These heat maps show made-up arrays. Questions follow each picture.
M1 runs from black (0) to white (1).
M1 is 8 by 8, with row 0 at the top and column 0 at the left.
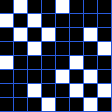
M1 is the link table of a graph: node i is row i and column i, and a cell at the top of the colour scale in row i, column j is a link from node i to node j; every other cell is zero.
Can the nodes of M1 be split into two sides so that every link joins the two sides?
yes
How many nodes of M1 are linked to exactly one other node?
0
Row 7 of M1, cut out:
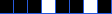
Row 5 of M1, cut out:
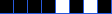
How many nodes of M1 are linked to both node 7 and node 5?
1
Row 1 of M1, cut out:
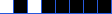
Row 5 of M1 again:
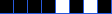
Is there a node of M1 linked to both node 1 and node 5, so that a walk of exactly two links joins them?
no
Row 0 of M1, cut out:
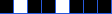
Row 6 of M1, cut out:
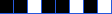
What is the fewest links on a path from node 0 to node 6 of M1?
3
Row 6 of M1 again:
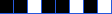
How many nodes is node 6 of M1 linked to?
3
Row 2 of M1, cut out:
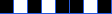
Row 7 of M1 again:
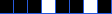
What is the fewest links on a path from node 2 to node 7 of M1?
2
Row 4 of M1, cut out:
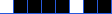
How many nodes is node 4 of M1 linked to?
2
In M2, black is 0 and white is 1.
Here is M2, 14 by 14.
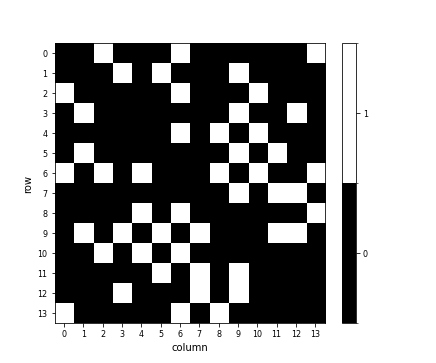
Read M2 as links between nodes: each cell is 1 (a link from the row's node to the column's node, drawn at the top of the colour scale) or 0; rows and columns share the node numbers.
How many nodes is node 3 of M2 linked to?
3
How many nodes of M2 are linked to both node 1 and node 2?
0
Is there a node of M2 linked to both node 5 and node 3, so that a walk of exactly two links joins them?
yes
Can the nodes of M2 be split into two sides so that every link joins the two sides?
no
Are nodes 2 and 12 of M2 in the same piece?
no
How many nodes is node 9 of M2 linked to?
6
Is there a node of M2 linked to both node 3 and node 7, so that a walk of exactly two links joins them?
yes
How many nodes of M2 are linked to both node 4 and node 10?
1
